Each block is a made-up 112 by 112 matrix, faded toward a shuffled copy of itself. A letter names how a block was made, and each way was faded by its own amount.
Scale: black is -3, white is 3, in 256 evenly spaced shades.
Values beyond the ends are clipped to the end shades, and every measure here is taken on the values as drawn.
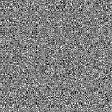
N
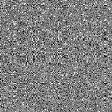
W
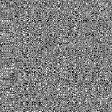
N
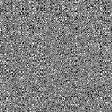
W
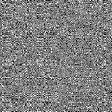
W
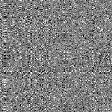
W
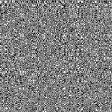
N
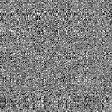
N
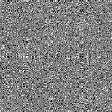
W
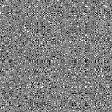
W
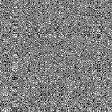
W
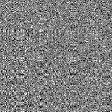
W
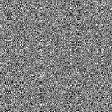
N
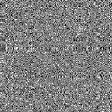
N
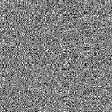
W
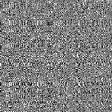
N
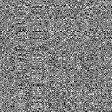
N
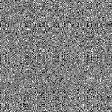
W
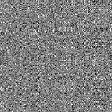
N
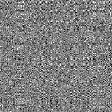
W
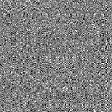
N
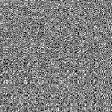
N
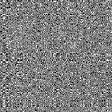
W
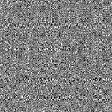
N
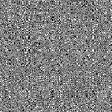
W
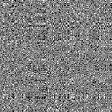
W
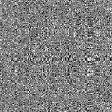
W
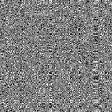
W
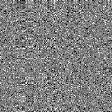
W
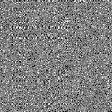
W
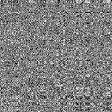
N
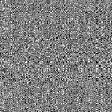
N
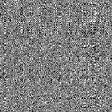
N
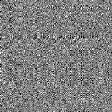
N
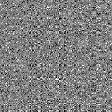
W
